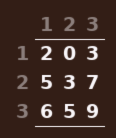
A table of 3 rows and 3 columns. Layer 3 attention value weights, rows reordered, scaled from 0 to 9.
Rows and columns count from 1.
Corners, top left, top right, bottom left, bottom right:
2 3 6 9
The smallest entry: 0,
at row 1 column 2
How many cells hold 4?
0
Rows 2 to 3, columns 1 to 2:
5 3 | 6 5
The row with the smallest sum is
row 1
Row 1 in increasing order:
0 2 3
